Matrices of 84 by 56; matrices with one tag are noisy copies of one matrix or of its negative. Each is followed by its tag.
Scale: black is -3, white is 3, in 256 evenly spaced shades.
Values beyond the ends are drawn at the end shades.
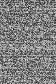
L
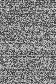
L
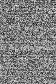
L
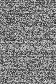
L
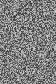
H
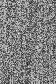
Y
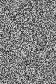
H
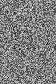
H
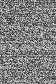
L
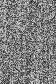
Y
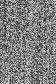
Y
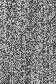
Y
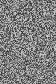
H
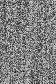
Y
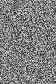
H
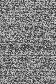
L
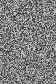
H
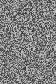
H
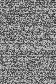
L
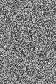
H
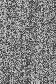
Y
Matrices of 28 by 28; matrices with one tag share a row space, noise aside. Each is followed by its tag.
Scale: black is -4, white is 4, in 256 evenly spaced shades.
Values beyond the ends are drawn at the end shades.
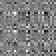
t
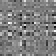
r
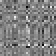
t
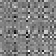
t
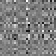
t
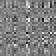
t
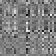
t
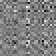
t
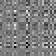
t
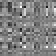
r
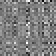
t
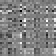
r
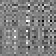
t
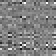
r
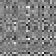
t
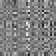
t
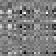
r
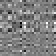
r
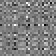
t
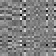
r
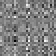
t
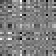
r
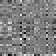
r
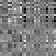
r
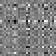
t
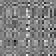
t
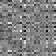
r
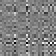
t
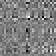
t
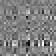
t
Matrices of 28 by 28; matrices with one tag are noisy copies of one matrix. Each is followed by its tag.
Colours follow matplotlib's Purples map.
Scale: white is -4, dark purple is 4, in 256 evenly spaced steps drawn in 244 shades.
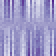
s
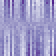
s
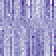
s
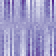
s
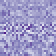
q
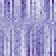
s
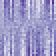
s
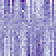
s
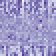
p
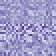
q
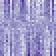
s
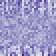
p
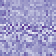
q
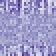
p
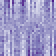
s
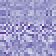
q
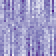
s
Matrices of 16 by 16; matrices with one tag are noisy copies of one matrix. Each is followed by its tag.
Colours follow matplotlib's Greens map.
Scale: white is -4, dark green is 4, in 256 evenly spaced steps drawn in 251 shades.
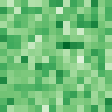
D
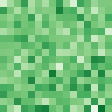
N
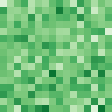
N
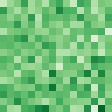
N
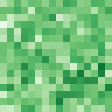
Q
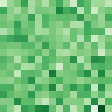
N
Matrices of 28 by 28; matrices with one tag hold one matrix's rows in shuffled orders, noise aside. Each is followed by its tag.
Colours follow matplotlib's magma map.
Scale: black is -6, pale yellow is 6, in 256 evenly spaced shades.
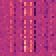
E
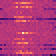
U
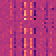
E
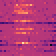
U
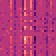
E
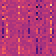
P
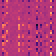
P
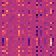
P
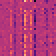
E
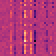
E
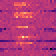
U
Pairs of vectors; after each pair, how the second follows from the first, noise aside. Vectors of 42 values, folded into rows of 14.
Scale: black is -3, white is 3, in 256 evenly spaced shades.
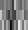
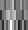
negated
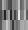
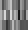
negated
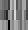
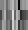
reversed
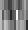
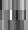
reversed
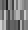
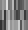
negated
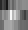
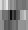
negated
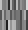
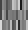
reversed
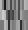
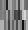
reversed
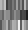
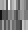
reversed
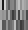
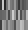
negated
